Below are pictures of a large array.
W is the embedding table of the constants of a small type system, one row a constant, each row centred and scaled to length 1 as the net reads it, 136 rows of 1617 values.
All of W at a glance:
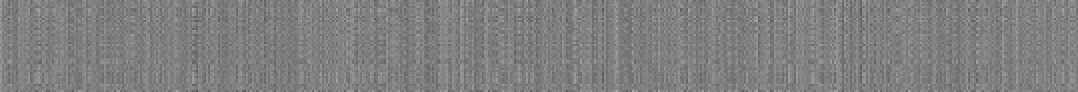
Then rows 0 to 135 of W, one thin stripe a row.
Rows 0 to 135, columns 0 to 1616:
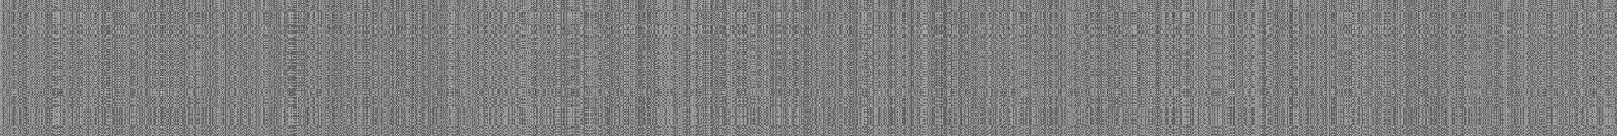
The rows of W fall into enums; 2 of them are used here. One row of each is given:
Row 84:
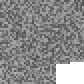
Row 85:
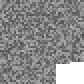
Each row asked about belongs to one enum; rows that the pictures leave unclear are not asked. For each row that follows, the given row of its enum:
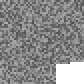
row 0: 84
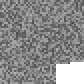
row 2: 84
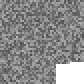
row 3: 85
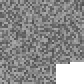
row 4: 84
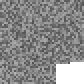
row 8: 84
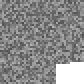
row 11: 85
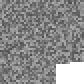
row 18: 85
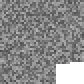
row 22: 85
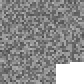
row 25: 85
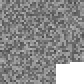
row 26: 85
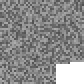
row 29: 84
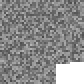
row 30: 85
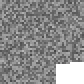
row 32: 85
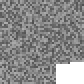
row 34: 84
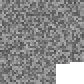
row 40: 85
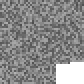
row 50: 84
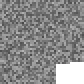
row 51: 85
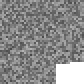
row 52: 85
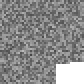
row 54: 85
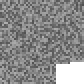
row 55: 84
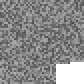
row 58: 84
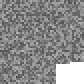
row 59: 85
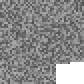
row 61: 84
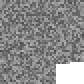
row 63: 85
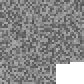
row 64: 84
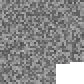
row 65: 85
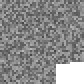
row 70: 85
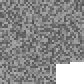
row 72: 84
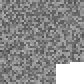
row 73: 85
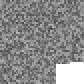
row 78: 85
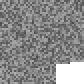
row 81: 84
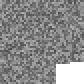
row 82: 85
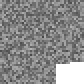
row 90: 85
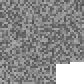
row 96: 84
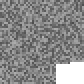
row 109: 84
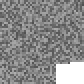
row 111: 84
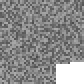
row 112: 84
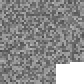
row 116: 85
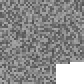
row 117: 84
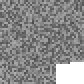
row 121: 84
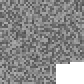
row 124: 84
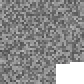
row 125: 85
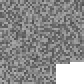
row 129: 84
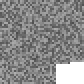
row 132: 84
